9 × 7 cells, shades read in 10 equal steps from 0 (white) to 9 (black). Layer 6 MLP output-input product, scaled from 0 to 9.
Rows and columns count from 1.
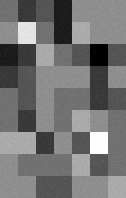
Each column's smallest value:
3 1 3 4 3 0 3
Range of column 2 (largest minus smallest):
6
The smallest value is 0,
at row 7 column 6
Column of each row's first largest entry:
4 4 6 1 6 2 3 6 3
